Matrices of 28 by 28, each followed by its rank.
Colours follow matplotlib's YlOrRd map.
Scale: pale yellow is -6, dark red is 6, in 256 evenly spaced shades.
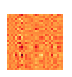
three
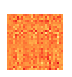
five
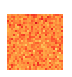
full rank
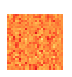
five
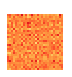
five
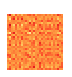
three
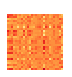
three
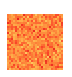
full rank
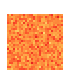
full rank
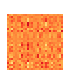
three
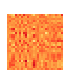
three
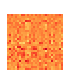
five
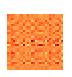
three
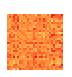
five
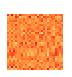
five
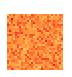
full rank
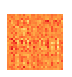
five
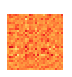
five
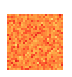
full rank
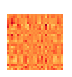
three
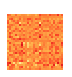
five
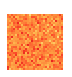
full rank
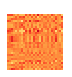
three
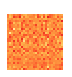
five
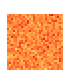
full rank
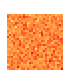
full rank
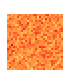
full rank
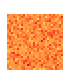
full rank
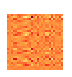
three
